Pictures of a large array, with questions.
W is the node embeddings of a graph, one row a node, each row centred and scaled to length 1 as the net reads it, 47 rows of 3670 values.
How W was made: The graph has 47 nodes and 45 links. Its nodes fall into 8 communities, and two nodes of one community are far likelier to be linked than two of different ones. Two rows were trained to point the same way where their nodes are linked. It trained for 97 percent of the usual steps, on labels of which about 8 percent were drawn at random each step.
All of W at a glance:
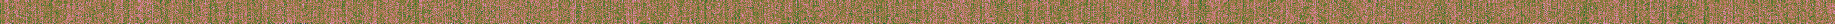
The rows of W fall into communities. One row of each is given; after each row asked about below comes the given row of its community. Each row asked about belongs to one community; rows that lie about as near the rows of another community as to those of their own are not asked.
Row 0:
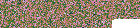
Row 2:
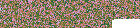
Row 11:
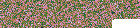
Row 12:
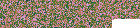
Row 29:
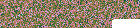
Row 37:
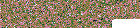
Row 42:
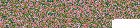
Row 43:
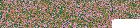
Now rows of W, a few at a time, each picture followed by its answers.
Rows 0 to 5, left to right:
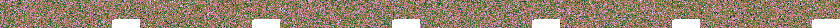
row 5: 43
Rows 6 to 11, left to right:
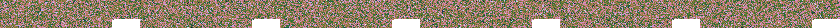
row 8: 0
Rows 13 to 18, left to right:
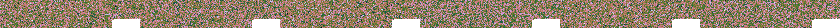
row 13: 2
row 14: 29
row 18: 37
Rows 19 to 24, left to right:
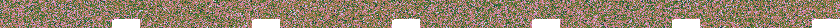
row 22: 11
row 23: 12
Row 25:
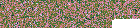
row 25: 37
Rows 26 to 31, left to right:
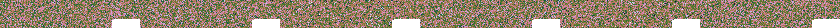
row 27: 11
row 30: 11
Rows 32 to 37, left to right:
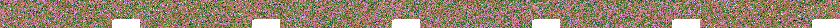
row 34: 12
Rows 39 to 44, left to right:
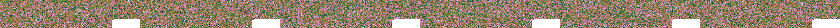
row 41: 42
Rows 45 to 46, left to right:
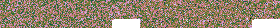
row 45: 37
